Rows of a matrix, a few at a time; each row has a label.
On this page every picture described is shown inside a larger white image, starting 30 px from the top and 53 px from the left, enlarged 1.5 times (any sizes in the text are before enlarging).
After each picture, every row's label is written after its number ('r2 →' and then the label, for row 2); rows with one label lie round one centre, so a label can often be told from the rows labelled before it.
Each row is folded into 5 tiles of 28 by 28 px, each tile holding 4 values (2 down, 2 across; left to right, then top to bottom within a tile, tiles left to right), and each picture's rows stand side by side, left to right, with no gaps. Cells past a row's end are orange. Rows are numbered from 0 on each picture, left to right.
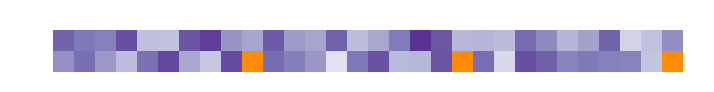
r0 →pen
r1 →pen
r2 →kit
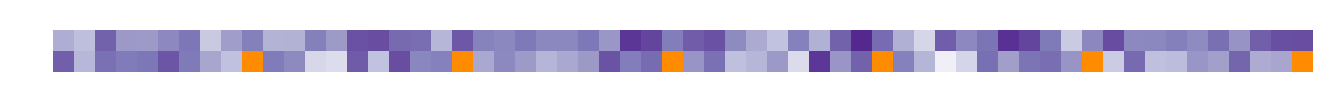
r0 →kit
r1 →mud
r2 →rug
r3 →rug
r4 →mud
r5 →rug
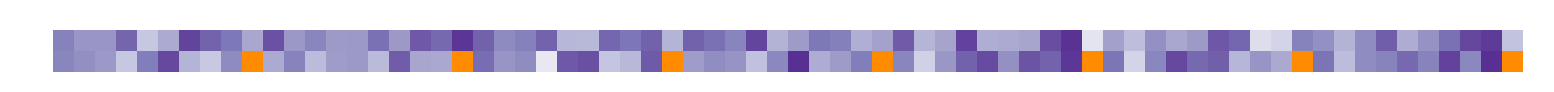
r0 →pen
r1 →rug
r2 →pen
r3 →pen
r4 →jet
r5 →kit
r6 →jet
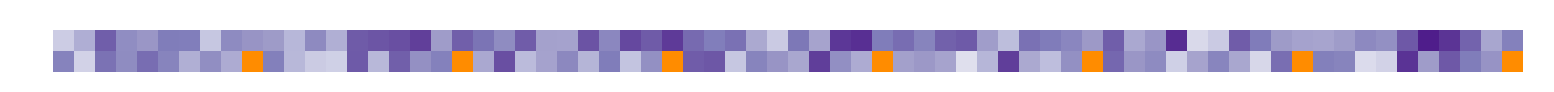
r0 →kit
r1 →mud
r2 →rug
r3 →rug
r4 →pen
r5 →pen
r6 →mud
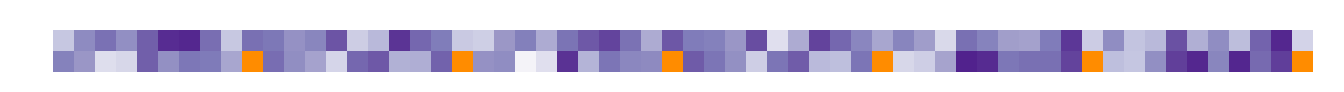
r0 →mud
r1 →pen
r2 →mud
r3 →pen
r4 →jet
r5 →jet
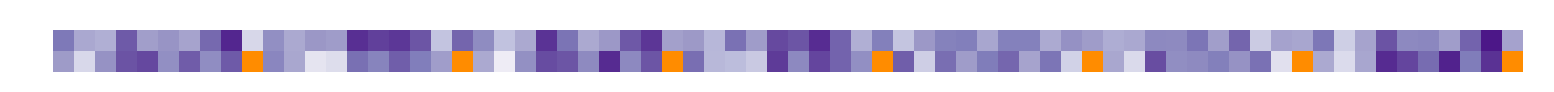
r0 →jet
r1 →mud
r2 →jet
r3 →mud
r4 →kit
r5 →kit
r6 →jet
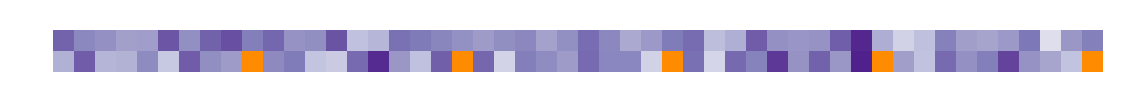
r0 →rug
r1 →pen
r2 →kit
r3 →jet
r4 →kit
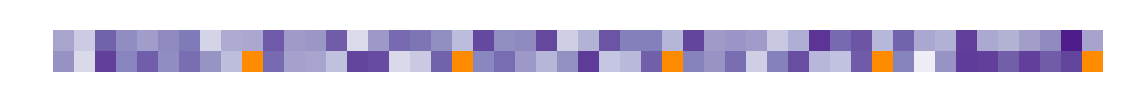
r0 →kit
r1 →pen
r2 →pen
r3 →pen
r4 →jet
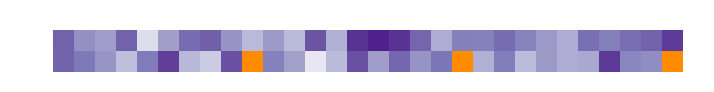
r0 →pen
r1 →mud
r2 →rug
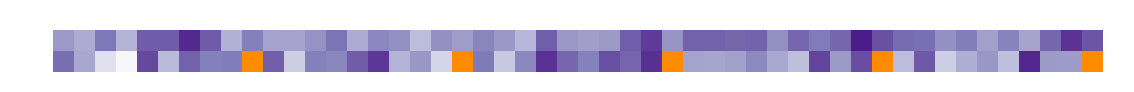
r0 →mud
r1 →kit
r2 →jet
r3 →rug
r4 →rug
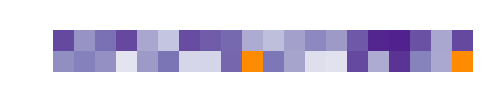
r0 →pen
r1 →mud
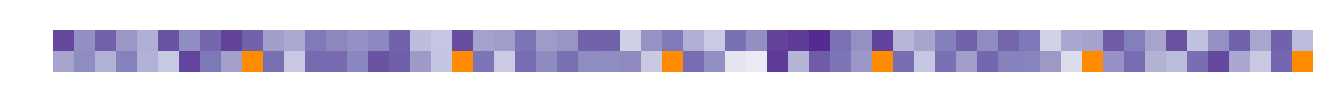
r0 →rug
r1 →kit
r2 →kit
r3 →mud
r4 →kit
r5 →pen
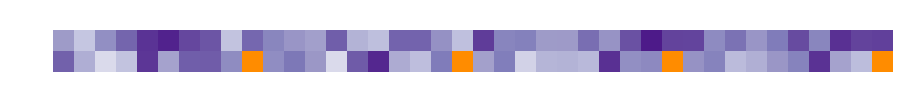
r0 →mud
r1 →pen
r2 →rug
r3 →rug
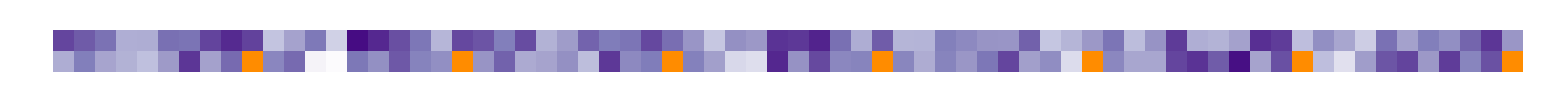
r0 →rug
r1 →mud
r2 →rug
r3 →mud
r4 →kit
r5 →jet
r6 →jet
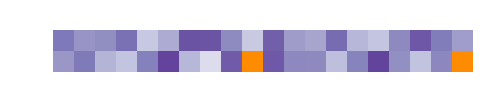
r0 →pen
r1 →pen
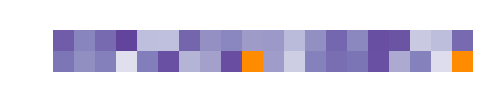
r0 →pen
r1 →kit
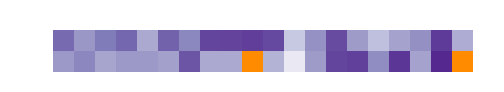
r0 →rug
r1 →jet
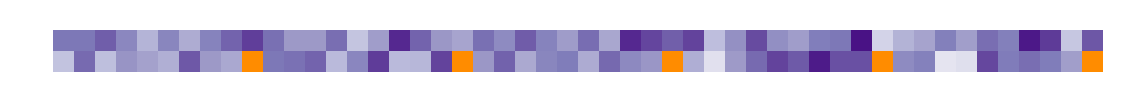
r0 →rug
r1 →pen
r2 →rug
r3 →jet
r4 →mud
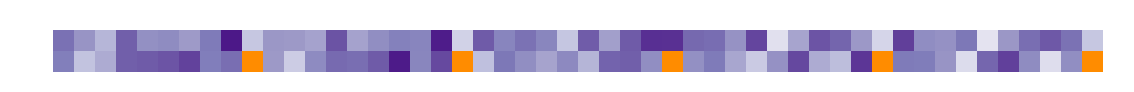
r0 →jet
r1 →jet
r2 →rug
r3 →pen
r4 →pen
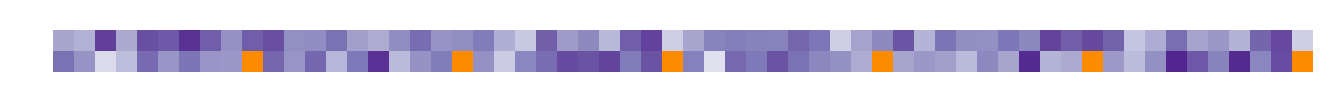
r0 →mud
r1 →pen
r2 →jet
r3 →kit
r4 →rug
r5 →jet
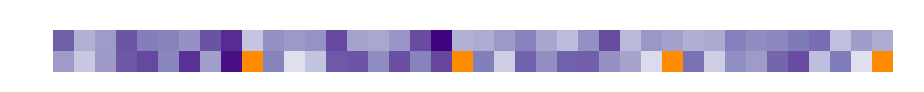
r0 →jet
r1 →jet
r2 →kit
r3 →kit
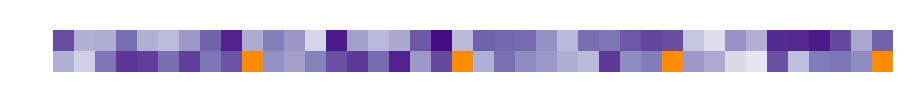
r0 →jet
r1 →jet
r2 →rug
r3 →mud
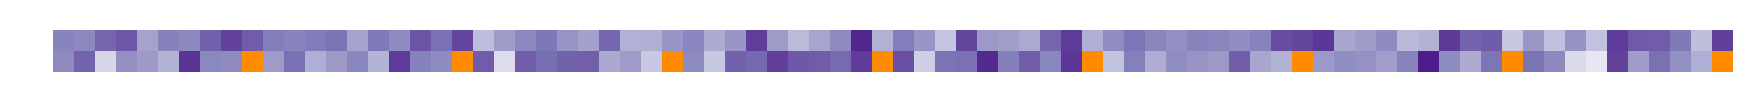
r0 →rug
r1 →rug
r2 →kit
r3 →jet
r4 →jet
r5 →rug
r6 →pen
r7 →mud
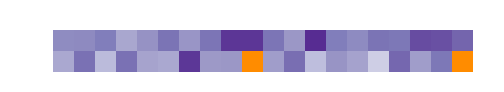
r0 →rug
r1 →rug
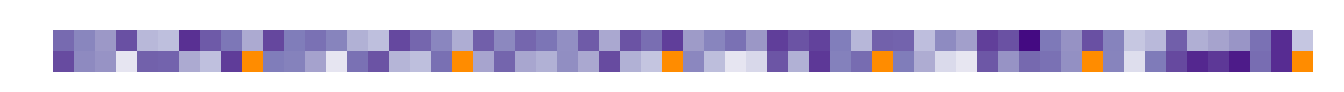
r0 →pen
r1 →pen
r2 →rug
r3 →mud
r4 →mud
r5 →jet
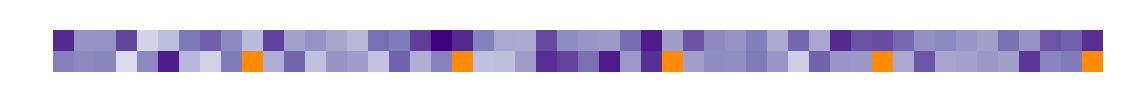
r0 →pen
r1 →rug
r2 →jet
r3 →rug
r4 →rug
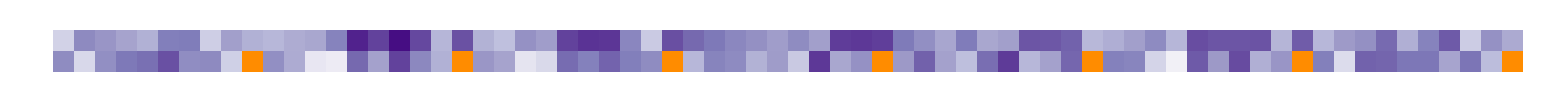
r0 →kit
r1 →mud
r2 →mud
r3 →rug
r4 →pen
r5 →mud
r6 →kit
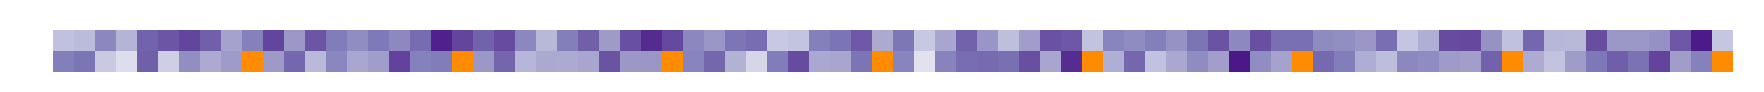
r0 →mud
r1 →rug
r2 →rug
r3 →pen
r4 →jet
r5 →rug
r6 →pen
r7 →jet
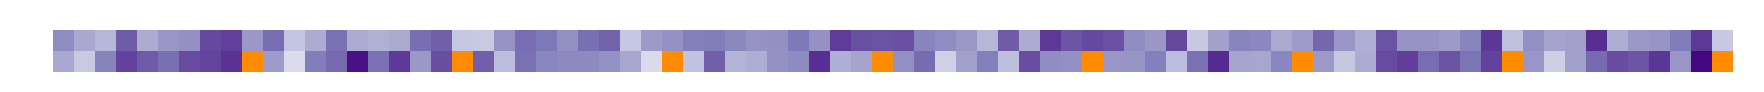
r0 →jet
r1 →jet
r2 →kit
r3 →rug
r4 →rug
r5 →pen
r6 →jet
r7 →jet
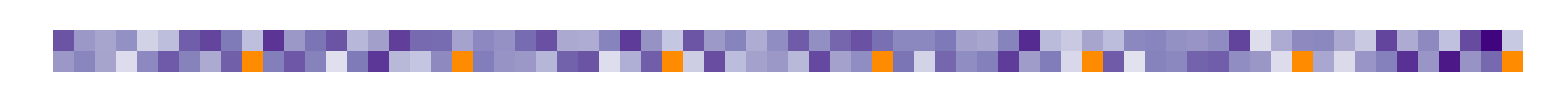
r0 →pen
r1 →pen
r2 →pen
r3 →rug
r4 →kit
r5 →kit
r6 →jet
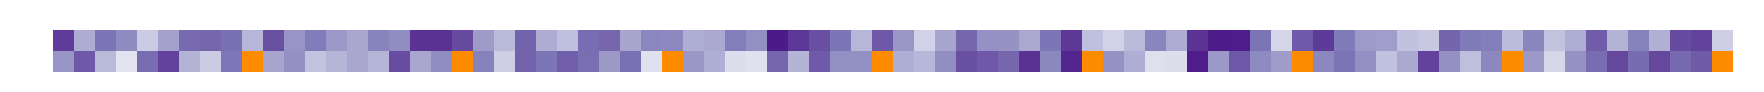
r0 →pen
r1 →rug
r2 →kit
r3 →mud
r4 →jet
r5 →mud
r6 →pen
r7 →jet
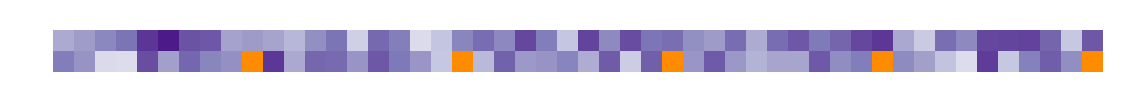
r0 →mud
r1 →kit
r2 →rug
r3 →rug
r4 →mud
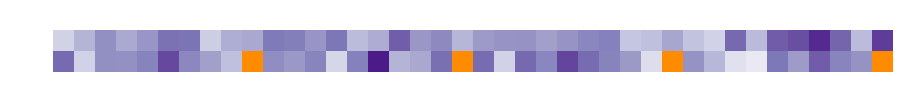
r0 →kit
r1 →pen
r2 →kit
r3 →mud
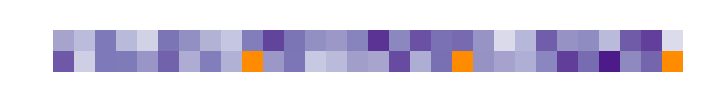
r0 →kit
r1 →rug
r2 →jet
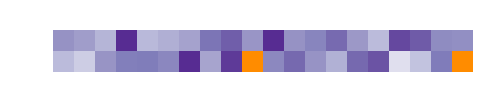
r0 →jet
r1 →pen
